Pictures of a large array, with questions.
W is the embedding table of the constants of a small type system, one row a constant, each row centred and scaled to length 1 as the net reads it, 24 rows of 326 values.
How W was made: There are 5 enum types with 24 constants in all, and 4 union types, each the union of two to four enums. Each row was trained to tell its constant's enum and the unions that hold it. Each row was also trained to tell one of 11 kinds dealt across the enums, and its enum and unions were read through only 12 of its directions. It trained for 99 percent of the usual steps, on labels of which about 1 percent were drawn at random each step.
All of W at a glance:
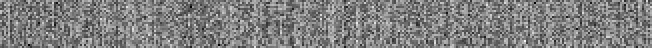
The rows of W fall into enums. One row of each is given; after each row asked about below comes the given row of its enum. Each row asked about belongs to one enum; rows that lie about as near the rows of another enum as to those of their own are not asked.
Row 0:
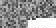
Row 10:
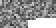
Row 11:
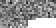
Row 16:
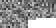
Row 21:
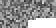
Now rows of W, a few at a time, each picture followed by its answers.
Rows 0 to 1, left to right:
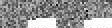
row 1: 21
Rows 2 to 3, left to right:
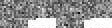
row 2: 16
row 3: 11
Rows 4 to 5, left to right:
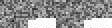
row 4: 16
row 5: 10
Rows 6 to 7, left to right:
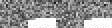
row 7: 21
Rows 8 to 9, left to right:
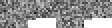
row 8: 0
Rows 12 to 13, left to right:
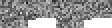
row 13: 10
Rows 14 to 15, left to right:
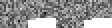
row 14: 0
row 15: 10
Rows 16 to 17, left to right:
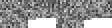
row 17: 10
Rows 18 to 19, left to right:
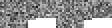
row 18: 11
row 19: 0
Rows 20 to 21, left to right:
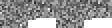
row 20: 21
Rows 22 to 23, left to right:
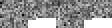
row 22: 16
